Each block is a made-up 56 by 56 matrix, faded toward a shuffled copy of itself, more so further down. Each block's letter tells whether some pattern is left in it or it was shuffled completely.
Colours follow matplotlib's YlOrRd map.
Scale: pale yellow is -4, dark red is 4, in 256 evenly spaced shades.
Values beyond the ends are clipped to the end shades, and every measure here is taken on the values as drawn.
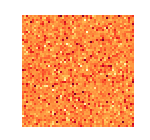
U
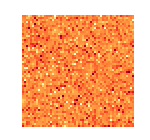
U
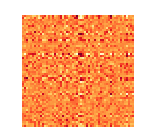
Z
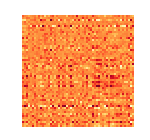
Z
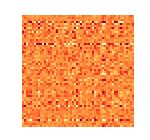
Z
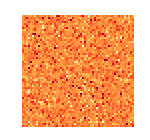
U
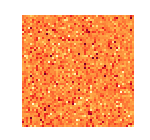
U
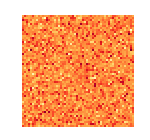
U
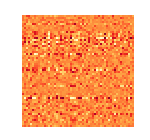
Z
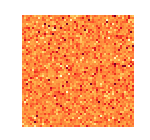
U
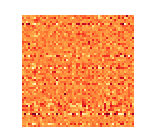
Z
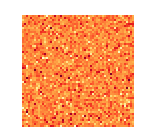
U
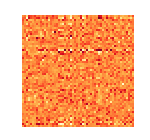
Z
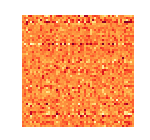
Z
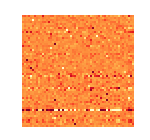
Z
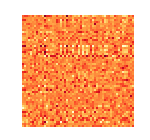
Z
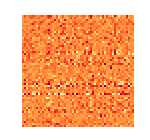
Z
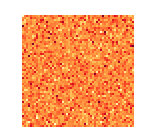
U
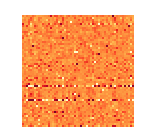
Z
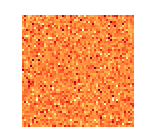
U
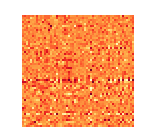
Z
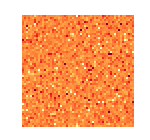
U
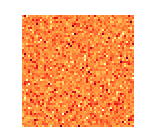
U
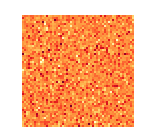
U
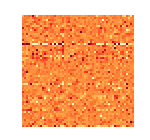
Z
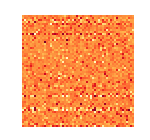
Z
